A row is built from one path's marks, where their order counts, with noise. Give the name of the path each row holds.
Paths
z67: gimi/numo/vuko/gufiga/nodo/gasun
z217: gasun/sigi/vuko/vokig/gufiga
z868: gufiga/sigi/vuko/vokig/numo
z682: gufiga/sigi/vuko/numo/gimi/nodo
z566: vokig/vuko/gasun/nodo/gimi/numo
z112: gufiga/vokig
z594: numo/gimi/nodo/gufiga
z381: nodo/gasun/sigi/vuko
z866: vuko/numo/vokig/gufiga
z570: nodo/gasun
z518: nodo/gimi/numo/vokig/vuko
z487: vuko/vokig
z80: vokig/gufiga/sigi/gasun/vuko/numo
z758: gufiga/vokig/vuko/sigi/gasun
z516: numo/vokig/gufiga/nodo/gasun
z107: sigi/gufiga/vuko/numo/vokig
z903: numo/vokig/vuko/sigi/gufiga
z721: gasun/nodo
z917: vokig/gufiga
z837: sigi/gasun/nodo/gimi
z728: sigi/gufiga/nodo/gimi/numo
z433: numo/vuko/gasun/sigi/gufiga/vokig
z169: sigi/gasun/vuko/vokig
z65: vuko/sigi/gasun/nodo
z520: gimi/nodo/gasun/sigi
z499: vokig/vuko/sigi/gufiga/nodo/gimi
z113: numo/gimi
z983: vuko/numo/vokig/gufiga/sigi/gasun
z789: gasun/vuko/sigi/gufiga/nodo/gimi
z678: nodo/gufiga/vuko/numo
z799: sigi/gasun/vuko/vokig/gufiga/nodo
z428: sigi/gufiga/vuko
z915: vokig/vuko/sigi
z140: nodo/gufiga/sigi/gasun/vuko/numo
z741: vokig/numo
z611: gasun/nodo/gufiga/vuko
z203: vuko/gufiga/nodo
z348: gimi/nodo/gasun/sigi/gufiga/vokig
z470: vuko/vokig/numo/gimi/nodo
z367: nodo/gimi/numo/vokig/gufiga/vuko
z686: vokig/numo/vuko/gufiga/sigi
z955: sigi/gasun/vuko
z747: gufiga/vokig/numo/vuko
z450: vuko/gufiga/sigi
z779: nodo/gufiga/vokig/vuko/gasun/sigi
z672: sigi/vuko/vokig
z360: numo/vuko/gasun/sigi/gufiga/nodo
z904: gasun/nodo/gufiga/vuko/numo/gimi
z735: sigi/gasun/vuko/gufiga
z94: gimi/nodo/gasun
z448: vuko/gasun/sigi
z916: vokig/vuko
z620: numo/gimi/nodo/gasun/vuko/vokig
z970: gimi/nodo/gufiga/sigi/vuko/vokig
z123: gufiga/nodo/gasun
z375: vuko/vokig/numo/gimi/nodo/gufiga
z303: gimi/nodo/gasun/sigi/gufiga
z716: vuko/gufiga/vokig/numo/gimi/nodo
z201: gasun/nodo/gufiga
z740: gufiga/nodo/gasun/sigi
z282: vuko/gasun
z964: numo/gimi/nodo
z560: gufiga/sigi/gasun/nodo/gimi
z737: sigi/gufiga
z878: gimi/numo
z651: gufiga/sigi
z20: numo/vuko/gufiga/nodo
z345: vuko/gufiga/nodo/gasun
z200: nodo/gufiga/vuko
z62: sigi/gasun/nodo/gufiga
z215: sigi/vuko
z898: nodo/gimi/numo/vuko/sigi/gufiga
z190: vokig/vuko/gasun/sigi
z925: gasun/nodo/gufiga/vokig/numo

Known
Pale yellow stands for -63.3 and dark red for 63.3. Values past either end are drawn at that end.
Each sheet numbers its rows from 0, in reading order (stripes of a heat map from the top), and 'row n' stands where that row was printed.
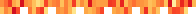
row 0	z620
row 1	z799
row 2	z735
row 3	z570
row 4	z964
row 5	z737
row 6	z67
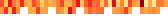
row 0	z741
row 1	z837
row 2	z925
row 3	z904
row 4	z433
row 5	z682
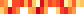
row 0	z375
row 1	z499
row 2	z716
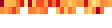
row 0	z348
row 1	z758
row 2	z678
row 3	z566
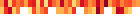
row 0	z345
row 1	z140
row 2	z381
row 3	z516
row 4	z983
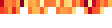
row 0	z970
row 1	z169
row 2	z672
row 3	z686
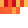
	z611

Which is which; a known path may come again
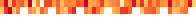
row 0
z345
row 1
z868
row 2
z112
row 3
z360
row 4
z470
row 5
z594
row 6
z94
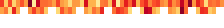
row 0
z113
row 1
z903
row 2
z728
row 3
z560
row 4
z67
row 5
z983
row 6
z516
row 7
z450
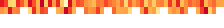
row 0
z65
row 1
z80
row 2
z499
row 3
z916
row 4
z955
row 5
z428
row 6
z964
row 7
z203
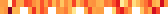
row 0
z789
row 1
z917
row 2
z735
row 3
z200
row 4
z716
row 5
z620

